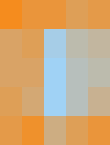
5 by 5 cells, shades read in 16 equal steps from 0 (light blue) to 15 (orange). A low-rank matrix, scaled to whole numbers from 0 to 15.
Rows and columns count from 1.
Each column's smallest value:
10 9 0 4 5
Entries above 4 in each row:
5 4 3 3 5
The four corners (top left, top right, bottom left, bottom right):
15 12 12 13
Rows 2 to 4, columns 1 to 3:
10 11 1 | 10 10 0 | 11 9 0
